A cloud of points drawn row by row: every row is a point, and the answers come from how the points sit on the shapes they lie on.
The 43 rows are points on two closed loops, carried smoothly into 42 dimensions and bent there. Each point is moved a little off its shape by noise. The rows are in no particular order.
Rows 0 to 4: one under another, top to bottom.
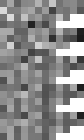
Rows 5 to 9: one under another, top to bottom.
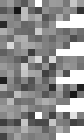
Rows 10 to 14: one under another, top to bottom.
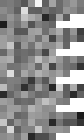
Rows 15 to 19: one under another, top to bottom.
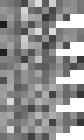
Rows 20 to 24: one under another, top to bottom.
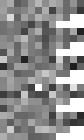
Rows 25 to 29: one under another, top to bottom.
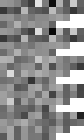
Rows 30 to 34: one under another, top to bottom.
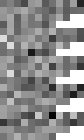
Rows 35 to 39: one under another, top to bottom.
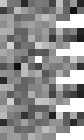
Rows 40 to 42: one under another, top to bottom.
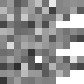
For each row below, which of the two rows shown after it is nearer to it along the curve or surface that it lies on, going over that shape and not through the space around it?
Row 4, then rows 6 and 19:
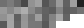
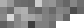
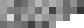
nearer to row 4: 19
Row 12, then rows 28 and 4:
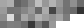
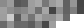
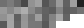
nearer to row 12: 28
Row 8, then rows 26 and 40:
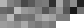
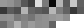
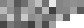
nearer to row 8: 26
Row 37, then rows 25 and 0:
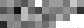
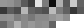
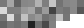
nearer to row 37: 25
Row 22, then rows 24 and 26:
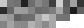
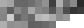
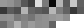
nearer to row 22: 26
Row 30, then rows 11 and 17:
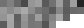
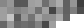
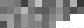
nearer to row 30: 11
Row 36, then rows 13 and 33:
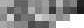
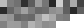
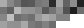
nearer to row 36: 33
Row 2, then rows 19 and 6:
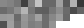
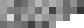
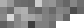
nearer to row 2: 6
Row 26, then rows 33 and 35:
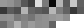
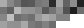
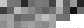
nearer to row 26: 35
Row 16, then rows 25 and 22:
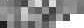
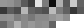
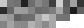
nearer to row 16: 25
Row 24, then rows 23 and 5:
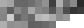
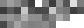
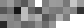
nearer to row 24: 23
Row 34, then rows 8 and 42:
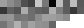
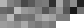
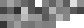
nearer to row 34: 42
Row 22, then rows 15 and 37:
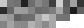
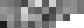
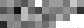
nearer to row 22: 37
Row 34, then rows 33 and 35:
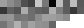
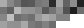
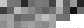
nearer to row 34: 35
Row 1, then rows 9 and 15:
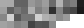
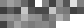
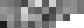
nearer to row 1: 15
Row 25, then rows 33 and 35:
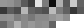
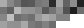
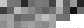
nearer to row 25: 35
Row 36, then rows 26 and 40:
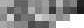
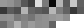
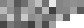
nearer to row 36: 40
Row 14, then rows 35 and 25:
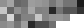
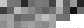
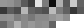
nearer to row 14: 35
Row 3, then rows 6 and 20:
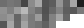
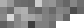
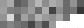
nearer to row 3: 20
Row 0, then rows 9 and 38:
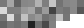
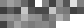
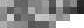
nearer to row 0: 38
